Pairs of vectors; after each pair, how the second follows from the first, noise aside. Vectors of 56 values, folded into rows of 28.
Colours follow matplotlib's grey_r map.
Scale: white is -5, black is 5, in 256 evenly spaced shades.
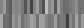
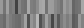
reversed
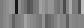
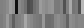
copied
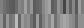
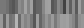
copied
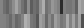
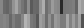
copied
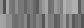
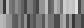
scaled up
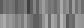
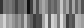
scaled up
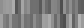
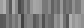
reversed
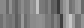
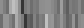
reversed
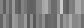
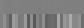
partly zeroed
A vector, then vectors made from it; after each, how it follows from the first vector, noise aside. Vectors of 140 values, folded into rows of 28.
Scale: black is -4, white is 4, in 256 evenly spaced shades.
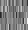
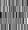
copied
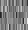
copied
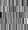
copied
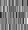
copied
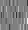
partly zeroed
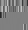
partly zeroed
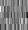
reversed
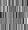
copied
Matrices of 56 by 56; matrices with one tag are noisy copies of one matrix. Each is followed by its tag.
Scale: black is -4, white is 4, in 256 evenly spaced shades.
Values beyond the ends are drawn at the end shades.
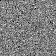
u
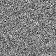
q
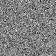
q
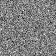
u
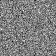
u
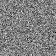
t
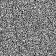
u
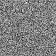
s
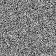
q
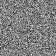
t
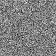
s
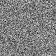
q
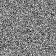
t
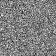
u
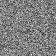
t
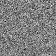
q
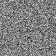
t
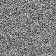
q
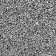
q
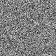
q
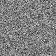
q
